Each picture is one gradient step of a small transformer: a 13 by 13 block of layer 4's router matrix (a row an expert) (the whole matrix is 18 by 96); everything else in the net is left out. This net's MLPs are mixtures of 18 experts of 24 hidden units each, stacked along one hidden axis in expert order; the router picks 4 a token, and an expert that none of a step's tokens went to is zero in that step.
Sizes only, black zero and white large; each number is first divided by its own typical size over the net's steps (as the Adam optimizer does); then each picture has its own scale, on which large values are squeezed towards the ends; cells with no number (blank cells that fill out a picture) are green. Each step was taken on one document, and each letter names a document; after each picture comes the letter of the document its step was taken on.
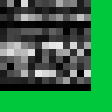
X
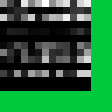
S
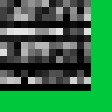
X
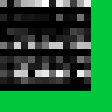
S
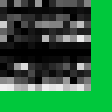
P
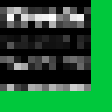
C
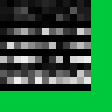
X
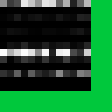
S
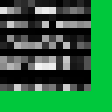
C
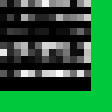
S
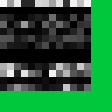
P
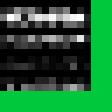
C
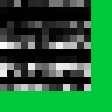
P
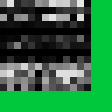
P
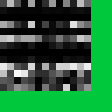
P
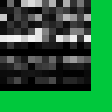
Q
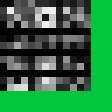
C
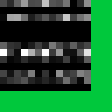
S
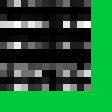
P
